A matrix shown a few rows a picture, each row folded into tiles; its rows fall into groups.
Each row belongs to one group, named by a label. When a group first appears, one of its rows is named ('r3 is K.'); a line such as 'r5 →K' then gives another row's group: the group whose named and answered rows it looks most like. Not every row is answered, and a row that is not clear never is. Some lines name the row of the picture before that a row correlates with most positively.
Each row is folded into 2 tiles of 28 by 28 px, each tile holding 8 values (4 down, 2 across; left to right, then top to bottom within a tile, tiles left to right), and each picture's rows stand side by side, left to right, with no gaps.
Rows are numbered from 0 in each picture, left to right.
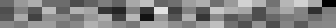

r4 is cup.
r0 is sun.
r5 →cup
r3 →sun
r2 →sun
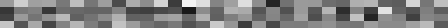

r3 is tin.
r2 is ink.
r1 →ink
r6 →sun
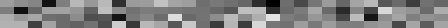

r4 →cup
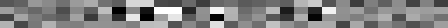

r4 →tin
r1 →sun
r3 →tin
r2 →sun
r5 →sun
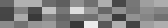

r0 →sun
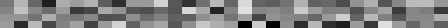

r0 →cup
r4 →cup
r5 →cup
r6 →tin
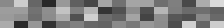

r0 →cup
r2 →sun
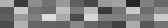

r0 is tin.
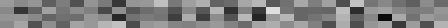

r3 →sun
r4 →sun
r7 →tin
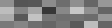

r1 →cup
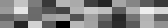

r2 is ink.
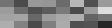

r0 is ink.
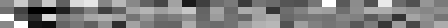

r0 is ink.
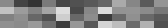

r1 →tin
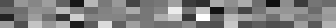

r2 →tin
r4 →cup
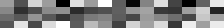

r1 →ink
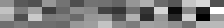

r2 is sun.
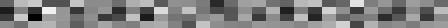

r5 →sun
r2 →sun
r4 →sun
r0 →sun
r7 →sun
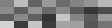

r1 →ink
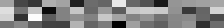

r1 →tin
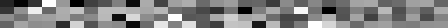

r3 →ink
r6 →sun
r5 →cup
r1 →tin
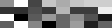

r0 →ink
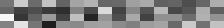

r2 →sun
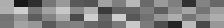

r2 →ink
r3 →tin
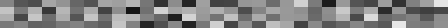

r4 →tin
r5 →cup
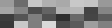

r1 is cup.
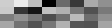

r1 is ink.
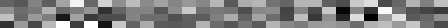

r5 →sun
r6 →sun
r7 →ink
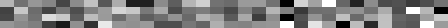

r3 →tin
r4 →sun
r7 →cup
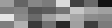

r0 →ink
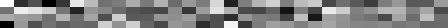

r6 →tin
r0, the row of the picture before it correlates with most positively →1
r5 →sun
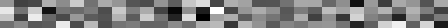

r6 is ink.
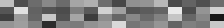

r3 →tin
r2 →ink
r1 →sun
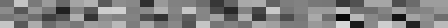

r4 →sun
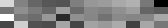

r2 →cup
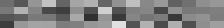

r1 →sun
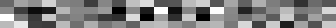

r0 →ink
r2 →sun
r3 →sun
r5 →tin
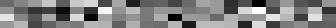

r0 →ink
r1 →sun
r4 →cup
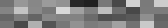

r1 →tin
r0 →cup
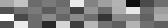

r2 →tin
